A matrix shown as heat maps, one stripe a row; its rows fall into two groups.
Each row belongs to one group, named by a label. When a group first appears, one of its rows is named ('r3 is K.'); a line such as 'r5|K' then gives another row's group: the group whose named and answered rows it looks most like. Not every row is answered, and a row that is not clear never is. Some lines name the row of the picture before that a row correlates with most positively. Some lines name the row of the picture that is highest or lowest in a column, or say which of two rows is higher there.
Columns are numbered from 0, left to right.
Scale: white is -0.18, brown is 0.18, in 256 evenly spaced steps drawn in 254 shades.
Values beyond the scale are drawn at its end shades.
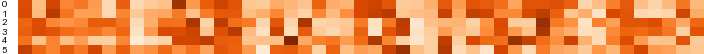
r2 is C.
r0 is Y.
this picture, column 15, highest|3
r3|C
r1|Y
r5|C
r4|Y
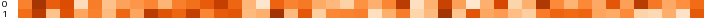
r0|C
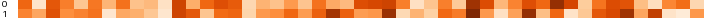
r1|Y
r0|Y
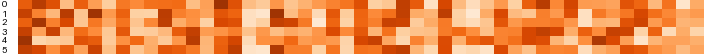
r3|Y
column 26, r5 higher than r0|Yes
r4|Y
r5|C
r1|C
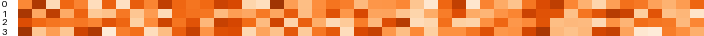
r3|Y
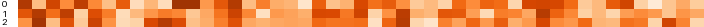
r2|C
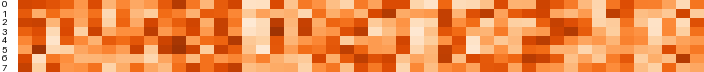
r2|C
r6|Y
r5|C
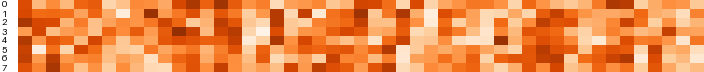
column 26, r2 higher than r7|No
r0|Y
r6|Y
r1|C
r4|C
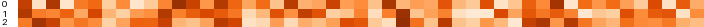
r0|Y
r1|C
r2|C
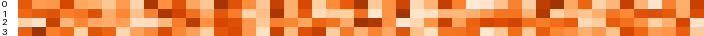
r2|Y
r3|C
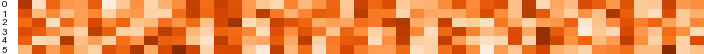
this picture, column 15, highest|2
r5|C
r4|C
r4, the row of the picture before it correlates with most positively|0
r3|C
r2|C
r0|Y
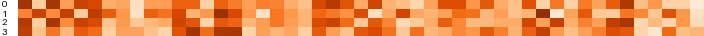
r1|C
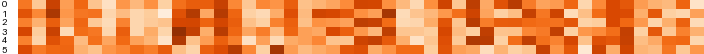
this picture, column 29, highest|0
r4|Y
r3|Y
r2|Y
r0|Y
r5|C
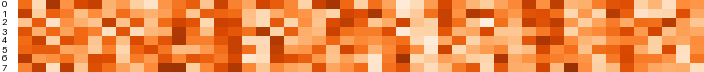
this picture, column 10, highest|7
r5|C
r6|C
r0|Y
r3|Y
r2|C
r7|C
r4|C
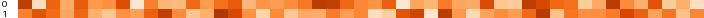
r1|C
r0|Y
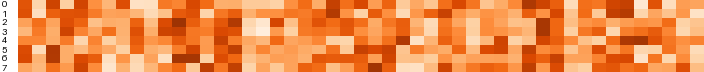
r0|Y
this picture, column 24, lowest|1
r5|Y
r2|C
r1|Y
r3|C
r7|Y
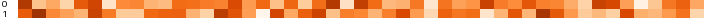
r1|C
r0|Y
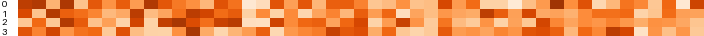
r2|C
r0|C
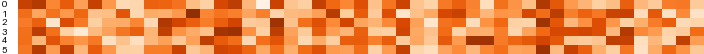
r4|Y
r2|C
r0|C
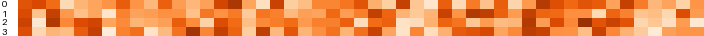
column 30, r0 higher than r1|No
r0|C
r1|Y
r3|Y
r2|Y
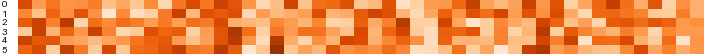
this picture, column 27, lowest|0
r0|Y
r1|Y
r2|C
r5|C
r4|C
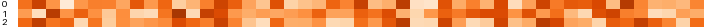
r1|Y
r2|C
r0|C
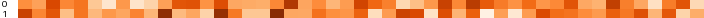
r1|C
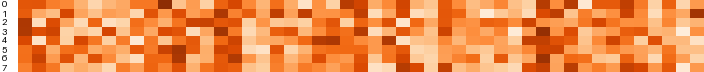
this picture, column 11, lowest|0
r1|C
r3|C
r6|C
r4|Y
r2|Y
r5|C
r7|C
